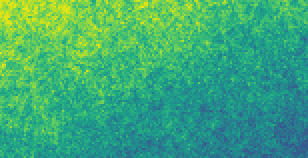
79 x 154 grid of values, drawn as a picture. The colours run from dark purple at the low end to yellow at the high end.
Mirror symmetry: none. Ninth with the lowest average: bottom right. Slope: up to the top left. Ninth with the highest average: top left. Stripes: none.
